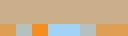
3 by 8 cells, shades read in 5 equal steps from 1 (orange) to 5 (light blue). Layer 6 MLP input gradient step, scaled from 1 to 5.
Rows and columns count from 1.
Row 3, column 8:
2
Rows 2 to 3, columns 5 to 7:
3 3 3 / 5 4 2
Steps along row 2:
same same same same same same same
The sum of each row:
24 24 25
